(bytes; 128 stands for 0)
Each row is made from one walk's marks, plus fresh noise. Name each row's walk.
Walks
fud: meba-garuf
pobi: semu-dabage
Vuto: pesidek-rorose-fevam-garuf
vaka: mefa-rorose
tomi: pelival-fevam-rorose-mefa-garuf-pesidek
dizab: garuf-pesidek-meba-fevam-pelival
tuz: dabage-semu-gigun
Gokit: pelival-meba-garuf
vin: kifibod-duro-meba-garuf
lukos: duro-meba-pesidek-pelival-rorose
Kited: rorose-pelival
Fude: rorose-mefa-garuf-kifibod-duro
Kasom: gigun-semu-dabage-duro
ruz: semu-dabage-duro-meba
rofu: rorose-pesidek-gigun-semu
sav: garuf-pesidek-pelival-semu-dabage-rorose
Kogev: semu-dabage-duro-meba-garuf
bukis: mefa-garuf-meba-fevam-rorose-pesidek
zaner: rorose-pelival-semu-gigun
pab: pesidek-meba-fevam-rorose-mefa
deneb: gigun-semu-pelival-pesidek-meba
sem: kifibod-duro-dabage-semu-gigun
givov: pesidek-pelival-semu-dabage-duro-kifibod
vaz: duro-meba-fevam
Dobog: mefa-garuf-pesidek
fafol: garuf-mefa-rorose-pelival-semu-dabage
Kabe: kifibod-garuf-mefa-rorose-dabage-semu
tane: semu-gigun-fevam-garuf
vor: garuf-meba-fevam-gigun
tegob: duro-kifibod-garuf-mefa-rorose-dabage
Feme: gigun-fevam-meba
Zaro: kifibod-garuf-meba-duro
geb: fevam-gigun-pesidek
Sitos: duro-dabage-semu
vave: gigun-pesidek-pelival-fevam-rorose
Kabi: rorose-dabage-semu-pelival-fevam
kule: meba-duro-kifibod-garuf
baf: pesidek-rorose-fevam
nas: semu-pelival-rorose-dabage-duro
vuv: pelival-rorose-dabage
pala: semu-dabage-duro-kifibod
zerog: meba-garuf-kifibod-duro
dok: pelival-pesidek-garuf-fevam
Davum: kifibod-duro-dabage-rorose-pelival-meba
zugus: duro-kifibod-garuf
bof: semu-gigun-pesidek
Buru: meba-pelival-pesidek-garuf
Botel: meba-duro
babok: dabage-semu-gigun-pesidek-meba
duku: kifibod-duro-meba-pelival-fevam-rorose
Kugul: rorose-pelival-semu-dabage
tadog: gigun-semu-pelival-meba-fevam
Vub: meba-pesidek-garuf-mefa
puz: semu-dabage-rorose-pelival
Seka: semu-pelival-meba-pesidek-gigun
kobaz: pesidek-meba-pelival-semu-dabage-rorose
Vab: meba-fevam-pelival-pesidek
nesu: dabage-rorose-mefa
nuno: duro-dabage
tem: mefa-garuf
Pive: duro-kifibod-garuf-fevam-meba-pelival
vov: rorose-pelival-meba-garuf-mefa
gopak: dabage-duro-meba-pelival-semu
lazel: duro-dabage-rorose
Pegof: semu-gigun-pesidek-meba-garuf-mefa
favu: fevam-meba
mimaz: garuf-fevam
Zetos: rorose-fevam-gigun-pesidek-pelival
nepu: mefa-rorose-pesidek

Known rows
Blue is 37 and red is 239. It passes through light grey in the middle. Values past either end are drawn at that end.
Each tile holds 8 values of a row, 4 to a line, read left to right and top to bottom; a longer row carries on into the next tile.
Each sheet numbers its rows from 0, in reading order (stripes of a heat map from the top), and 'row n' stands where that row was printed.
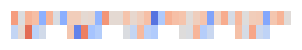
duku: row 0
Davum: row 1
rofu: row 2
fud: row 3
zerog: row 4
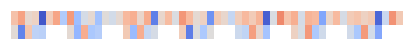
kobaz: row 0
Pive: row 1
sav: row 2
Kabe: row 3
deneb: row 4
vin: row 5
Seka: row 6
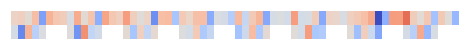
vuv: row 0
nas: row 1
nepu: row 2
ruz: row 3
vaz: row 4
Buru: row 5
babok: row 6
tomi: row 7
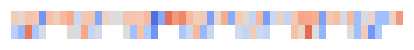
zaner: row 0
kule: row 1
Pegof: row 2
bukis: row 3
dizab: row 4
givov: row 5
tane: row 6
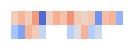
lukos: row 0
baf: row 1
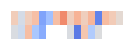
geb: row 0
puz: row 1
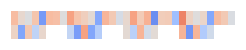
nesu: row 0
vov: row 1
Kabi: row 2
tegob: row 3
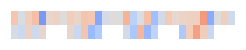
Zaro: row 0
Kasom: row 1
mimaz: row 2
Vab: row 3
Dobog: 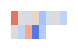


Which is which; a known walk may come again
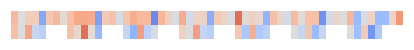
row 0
zerog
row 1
givov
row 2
Kugul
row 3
zugus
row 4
Fude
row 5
tuz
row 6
tane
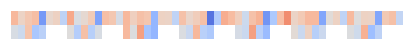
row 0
pobi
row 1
vaka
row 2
pala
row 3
rofu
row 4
bof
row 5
Kogev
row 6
Gokit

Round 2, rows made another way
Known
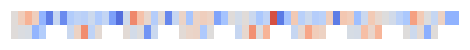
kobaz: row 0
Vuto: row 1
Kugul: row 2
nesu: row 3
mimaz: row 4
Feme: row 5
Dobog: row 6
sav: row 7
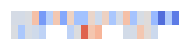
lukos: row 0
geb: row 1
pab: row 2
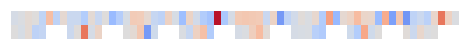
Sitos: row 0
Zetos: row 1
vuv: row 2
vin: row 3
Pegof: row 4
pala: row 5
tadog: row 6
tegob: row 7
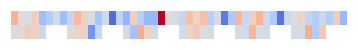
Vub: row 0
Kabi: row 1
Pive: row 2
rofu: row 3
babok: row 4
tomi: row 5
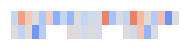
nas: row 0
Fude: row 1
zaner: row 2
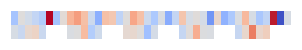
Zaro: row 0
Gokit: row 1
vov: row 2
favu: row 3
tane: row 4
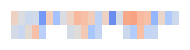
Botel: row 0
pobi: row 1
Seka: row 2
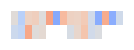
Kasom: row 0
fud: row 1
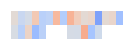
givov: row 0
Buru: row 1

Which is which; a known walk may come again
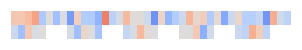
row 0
deneb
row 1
duku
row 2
favu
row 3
Kited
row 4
vaz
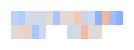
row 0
lazel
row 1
dizab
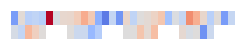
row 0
zugus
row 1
kobaz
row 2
tem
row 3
Kugul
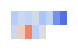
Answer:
Vuto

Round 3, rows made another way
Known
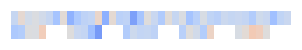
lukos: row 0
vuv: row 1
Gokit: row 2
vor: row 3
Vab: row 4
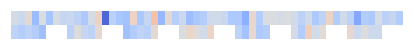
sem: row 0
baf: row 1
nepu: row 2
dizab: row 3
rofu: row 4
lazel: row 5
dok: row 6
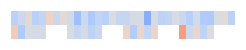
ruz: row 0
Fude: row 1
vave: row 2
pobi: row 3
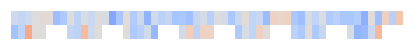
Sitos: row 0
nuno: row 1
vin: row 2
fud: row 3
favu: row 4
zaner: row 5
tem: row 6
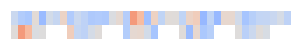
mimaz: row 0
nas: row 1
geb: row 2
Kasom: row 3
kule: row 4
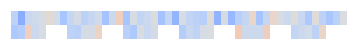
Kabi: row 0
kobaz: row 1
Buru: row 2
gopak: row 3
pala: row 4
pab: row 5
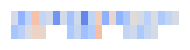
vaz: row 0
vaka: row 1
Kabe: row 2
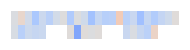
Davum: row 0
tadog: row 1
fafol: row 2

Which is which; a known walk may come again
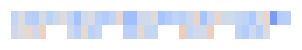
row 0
sav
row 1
Zetos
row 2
Kugul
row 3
pala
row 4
Vuto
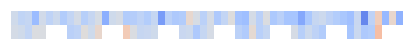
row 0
duku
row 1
givov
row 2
Seka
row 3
Kabe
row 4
zaner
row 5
vov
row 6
vaka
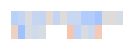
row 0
Kogev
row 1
puz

